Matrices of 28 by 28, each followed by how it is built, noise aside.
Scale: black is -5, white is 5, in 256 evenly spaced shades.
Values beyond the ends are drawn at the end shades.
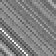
Toeplitz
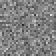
noise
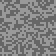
noise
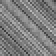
Toeplitz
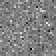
noise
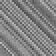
Toeplitz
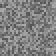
noise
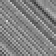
Toeplitz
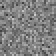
noise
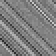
Toeplitz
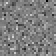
noise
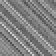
Toeplitz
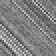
Toeplitz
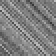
Toeplitz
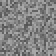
noise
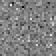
noise
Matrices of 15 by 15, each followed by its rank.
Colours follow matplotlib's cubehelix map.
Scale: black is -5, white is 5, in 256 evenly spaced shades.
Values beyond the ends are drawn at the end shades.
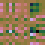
two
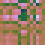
two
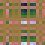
one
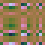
one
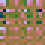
two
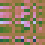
two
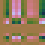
one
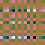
one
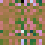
two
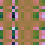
one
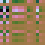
one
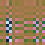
one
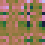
two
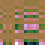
one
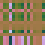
one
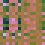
two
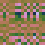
two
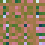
two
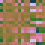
two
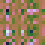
two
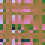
two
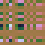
one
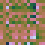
two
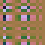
one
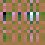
one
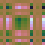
one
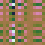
one
